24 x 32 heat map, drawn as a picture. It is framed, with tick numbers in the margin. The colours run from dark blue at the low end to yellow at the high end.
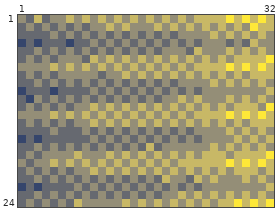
Horizontal stripes repeat 4 times down the table. The middle left is the ninth with the lowest average. On average the colour sits 60% of the way up the scale. Values rise toward the right.
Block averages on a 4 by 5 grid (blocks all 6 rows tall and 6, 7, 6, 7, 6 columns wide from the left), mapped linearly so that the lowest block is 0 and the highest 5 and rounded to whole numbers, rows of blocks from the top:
0 2 2 3 5 / 0 2 2 3 5 / 0 2 2 3 5 / 0 2 2 4 5
